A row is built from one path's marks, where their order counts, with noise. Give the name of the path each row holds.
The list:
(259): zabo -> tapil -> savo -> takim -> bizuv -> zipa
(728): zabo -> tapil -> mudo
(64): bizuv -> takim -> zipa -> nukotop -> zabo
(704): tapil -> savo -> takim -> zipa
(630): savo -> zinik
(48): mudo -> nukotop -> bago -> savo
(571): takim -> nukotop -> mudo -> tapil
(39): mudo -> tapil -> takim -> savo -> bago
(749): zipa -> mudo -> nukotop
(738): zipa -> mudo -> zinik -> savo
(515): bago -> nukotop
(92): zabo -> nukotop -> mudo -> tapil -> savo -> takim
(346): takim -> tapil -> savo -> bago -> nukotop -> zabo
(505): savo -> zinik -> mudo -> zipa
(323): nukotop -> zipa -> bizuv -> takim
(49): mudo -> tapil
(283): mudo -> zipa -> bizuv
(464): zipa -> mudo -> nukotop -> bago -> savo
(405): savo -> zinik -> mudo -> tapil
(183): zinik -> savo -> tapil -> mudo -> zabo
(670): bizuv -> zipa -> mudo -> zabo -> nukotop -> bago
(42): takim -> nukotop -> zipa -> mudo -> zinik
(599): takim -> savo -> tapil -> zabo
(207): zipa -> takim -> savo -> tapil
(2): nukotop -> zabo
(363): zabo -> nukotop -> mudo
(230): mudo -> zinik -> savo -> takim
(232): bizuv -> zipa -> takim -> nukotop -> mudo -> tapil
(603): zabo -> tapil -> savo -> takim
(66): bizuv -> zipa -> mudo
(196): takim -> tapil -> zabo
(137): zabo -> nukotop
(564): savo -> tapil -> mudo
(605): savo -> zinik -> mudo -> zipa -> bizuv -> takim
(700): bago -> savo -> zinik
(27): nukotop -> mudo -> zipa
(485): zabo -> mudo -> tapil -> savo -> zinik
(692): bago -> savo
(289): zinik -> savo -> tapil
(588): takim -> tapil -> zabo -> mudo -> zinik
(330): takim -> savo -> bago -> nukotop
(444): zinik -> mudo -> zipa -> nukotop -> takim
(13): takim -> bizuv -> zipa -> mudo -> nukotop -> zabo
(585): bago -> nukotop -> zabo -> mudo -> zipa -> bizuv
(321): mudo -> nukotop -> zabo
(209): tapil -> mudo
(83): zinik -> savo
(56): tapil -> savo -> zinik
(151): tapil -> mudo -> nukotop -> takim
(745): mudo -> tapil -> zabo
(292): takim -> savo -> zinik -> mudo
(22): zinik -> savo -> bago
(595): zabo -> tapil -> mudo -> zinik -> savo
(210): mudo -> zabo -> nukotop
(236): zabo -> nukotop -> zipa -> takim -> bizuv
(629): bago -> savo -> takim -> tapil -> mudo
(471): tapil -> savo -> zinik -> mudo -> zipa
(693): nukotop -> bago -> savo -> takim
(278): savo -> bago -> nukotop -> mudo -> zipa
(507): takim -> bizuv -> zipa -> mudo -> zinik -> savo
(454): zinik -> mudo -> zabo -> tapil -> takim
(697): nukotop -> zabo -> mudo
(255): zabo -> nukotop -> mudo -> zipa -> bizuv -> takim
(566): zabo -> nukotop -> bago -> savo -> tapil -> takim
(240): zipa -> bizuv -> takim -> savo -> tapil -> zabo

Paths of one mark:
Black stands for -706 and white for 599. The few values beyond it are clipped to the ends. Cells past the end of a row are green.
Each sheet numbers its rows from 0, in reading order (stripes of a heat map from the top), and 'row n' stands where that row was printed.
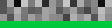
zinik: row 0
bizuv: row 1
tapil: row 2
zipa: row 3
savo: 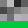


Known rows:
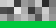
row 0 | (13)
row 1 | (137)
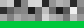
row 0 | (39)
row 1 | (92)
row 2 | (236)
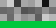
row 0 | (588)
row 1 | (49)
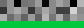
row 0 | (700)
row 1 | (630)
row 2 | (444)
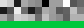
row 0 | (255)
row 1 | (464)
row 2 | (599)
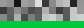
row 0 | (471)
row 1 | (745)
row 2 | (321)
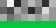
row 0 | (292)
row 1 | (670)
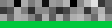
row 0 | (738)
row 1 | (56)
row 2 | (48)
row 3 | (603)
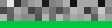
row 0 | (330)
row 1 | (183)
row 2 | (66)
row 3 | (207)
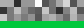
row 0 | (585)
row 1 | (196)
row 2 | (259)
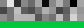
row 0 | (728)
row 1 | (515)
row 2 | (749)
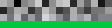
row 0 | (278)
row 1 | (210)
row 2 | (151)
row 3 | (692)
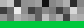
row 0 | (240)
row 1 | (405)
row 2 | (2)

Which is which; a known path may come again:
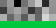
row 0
(700)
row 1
(210)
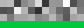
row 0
(64)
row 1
(507)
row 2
(196)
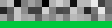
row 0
(697)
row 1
(444)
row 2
(232)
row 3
(566)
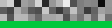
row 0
(571)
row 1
(454)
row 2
(346)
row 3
(505)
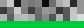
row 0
(363)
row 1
(22)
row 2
(321)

